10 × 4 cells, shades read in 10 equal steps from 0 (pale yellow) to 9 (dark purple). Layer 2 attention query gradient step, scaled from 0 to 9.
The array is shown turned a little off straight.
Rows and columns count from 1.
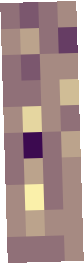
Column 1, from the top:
5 4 5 5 4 5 5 4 4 5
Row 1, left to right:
5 6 5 4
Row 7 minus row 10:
0 -2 0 0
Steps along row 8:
down up down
